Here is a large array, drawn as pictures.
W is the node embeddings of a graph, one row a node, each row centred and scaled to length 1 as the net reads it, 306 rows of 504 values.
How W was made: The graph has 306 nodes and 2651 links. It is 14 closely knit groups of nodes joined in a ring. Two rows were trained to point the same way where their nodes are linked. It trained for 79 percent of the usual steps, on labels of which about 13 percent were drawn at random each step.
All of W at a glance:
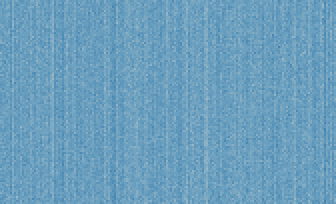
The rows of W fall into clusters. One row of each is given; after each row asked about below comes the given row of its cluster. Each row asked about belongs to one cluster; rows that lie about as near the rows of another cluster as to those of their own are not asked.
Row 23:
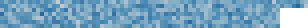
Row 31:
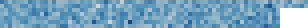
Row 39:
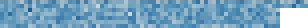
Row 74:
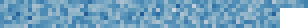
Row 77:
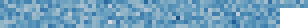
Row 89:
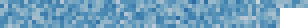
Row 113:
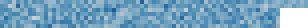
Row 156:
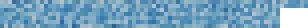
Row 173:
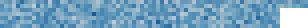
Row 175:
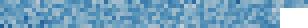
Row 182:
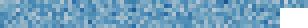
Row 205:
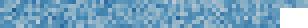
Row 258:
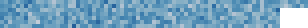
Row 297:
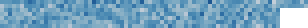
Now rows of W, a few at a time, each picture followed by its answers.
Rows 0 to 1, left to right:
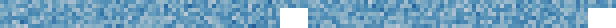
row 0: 31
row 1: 156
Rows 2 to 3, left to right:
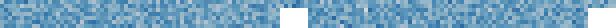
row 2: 173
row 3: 113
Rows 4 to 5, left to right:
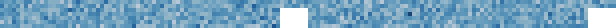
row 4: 258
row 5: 31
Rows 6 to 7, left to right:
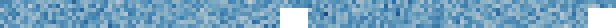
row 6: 258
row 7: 258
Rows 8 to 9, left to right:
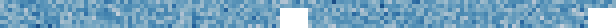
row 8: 297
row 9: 173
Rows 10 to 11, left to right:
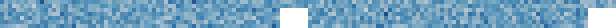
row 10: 74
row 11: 113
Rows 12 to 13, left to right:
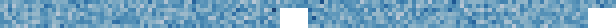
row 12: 74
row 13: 23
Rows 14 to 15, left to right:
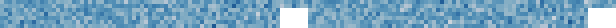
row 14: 297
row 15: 89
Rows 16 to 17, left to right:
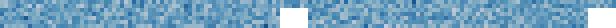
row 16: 156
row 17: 77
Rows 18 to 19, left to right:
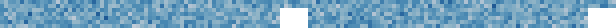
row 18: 23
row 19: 23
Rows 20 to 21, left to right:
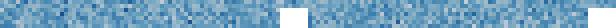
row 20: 205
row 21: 182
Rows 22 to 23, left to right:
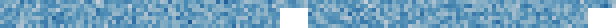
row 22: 205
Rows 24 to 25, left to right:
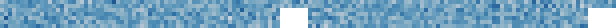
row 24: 297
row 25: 156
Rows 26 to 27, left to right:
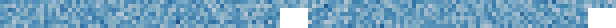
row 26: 113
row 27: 205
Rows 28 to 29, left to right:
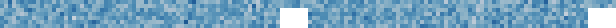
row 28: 89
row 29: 205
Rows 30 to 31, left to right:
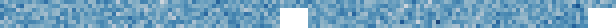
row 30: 77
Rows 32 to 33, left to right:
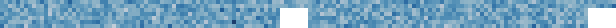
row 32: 113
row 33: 31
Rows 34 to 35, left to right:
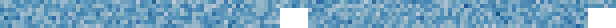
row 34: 156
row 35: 77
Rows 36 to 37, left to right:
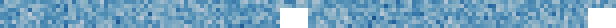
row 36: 205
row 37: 89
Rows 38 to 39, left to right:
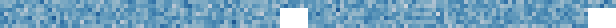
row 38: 156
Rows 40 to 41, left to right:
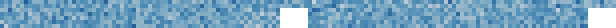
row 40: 258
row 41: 205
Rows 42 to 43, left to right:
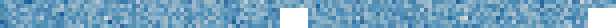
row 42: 205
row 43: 113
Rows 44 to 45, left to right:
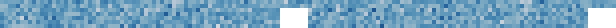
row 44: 182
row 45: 205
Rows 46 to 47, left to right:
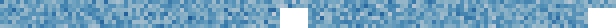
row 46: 113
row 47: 173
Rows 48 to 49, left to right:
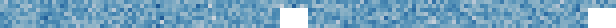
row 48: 182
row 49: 23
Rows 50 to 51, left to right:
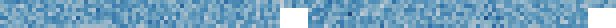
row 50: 297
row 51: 205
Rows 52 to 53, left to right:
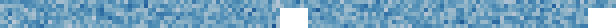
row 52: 297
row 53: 156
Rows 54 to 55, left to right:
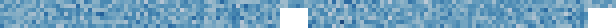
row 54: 39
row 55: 113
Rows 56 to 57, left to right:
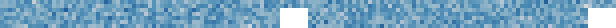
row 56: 156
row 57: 182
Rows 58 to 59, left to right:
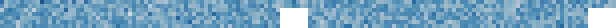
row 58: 205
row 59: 89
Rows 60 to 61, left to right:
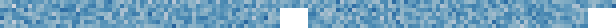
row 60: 156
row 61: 39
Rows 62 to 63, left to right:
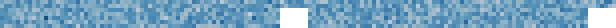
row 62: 39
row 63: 182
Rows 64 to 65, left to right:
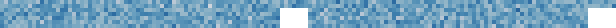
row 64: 182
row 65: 173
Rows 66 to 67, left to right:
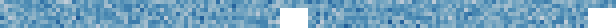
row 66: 297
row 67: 297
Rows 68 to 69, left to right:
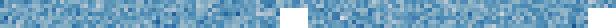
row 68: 89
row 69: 77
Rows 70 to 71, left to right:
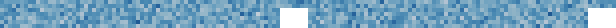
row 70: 258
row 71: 258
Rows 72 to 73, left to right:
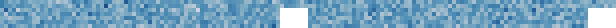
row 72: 175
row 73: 113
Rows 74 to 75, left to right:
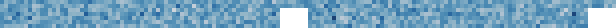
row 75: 175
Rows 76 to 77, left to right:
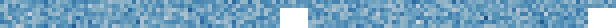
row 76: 74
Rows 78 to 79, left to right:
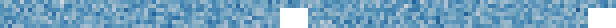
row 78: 156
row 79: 156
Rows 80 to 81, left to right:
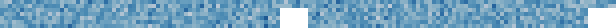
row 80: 156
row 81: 182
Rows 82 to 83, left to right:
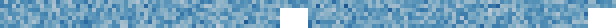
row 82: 258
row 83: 39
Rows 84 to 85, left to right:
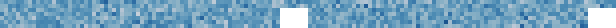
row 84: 182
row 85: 258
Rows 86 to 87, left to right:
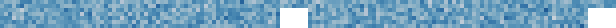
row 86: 39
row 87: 74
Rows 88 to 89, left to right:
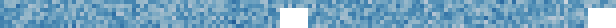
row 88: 205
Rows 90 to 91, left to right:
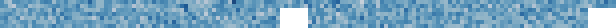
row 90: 89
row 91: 258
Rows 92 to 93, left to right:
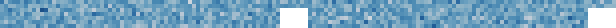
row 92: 77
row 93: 113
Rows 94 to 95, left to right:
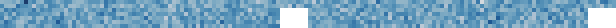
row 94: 205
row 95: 173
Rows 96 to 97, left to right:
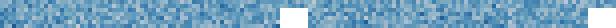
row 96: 39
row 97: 182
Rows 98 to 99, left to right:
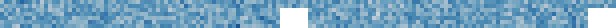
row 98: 173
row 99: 77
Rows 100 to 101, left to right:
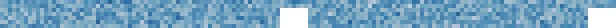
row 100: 297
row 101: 31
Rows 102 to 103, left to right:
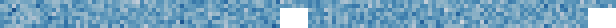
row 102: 74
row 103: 258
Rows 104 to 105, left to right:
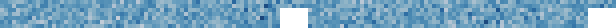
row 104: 31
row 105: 77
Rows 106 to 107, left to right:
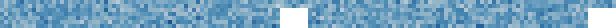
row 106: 182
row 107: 39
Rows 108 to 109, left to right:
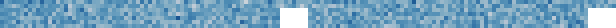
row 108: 205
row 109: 173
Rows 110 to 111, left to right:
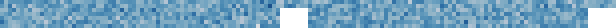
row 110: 89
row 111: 205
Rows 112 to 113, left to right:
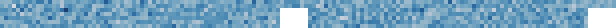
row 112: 156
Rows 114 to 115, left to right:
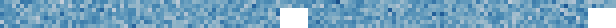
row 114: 258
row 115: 205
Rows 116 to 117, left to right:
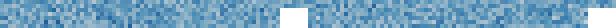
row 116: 297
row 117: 39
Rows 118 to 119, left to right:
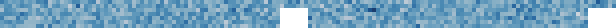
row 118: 175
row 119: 156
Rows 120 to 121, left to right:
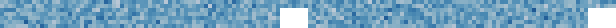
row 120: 156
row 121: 297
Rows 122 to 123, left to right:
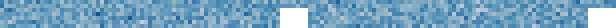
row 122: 77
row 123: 74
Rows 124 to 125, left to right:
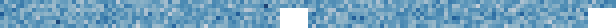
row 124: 77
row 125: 258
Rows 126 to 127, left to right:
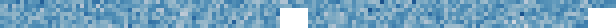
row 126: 297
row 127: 258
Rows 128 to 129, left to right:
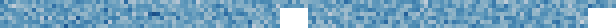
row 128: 23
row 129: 156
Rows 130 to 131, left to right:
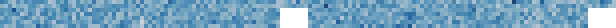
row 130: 113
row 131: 173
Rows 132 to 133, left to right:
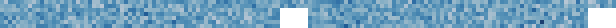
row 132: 182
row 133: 297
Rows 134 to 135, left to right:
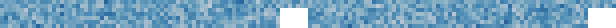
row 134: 89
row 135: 39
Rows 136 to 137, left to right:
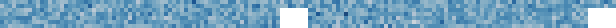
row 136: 31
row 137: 39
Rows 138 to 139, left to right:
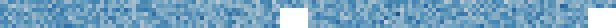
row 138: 23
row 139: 31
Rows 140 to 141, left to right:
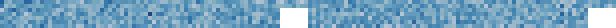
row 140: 205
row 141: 297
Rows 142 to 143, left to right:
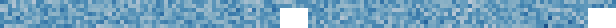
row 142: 74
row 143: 77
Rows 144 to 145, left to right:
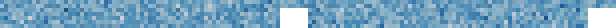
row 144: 39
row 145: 175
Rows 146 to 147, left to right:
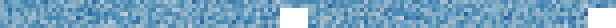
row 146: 297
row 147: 297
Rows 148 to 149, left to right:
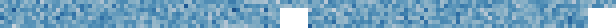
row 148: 173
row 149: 175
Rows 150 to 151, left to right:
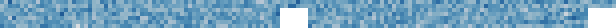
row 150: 182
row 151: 113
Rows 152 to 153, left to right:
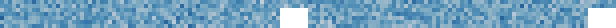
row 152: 258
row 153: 297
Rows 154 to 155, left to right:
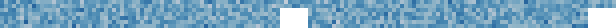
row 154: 258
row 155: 39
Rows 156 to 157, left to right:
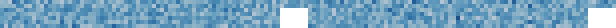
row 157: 297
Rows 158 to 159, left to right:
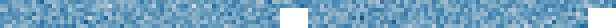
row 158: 74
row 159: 258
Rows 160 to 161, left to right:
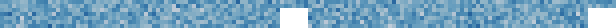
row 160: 74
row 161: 173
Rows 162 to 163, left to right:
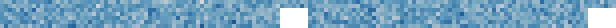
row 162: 23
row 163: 23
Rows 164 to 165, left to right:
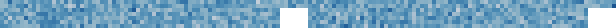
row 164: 182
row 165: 258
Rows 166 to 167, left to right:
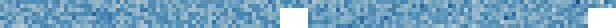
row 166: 173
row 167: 74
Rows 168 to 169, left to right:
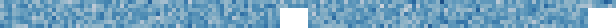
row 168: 31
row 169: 182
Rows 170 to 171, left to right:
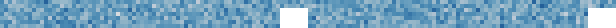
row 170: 23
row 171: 297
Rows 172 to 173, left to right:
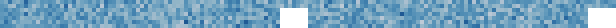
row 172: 205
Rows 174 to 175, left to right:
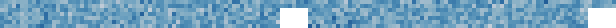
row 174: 74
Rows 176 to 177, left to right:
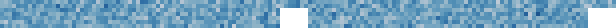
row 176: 156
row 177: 175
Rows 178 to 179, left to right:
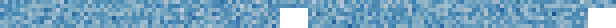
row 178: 77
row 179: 113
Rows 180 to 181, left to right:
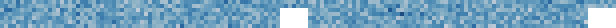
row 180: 77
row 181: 173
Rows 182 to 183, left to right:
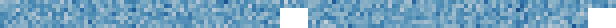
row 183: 156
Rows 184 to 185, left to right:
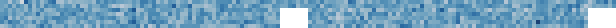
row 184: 39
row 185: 175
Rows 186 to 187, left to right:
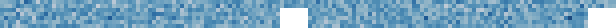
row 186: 156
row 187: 113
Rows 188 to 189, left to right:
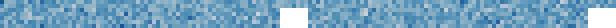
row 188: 205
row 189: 77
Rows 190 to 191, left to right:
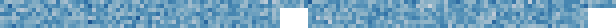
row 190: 175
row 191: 39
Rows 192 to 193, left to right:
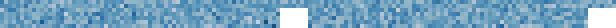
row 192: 77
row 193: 113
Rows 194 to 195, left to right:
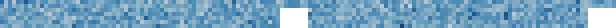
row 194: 89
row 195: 175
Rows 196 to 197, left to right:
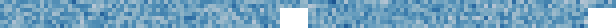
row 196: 173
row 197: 297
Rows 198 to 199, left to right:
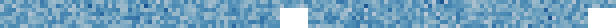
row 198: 175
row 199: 23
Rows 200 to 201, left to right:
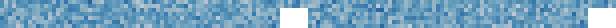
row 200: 89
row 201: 156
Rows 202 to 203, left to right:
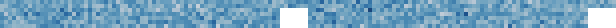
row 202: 182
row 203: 23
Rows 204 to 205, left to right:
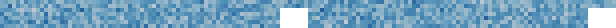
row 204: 39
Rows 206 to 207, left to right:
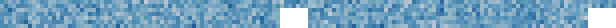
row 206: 175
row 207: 156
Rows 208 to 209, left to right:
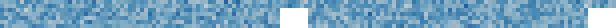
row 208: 156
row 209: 89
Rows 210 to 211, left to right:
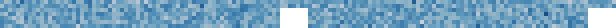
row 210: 39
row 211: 173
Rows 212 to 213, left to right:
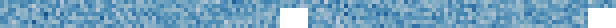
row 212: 89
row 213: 39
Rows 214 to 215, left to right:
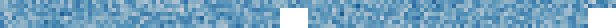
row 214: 182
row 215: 156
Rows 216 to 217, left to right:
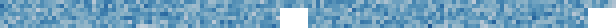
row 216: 175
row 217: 89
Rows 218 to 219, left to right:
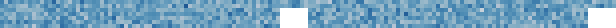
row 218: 23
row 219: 39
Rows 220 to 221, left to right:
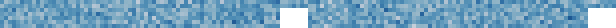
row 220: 39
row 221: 74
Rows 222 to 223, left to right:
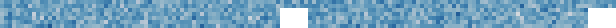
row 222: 31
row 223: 258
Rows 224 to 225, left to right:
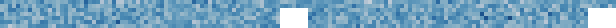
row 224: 74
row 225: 258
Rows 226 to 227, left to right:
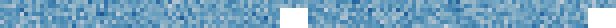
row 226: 205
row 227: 23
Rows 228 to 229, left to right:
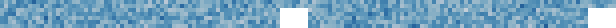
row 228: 89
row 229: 182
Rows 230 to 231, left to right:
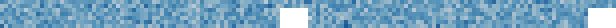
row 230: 175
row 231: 297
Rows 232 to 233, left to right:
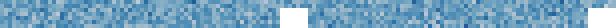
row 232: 31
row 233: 89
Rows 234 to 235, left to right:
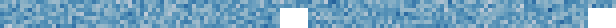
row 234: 74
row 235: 39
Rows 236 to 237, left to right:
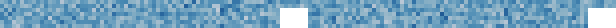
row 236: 173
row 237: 175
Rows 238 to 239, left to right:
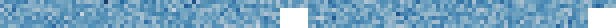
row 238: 173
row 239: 175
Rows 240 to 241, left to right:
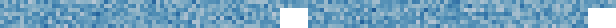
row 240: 173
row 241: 23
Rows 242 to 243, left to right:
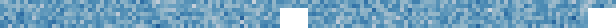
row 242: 23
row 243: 175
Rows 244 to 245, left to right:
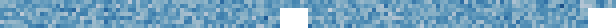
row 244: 156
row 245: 175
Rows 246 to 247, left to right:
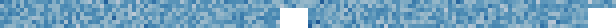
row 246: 113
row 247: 39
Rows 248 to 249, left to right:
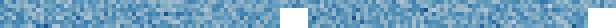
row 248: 23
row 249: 113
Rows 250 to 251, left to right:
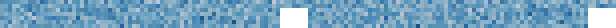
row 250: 297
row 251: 39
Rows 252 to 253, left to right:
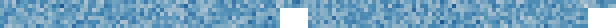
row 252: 89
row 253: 182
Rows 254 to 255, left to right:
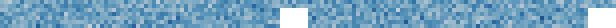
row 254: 182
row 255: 113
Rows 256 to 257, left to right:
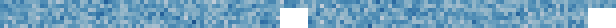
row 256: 175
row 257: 89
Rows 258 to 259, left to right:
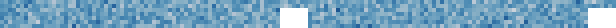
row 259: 74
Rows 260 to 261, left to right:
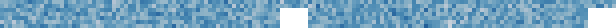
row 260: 156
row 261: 113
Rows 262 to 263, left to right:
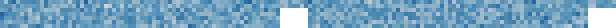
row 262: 258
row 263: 39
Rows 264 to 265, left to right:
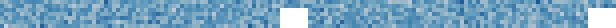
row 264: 156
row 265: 173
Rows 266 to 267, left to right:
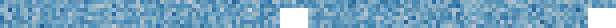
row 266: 74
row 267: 31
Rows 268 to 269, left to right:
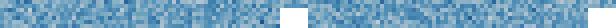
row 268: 156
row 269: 297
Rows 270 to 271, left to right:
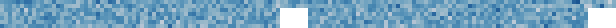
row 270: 297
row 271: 113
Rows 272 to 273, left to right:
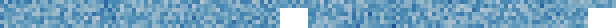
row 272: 77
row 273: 113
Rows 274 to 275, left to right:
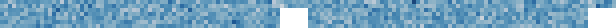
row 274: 113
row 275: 39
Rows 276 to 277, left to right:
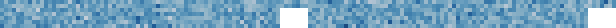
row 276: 23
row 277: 297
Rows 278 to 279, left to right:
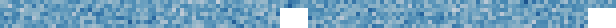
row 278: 156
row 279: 77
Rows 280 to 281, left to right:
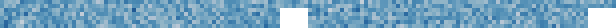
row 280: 205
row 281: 77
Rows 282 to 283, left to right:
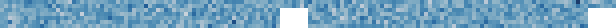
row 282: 297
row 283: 74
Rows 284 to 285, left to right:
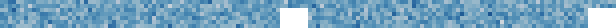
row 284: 258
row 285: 31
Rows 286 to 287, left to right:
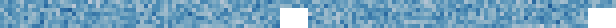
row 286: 258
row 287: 39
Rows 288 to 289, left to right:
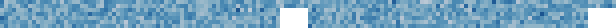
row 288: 89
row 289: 39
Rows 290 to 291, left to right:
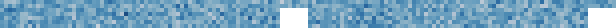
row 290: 205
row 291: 23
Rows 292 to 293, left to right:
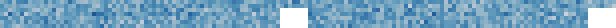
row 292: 173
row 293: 205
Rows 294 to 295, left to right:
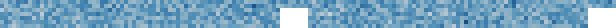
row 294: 173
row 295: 173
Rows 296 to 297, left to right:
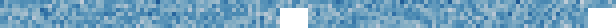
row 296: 89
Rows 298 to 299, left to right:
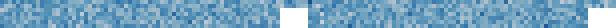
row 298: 205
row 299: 205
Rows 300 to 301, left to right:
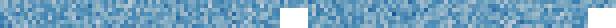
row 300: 182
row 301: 113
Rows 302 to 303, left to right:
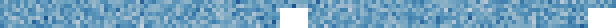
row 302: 113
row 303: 77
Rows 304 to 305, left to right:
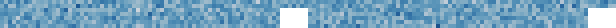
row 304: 77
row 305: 297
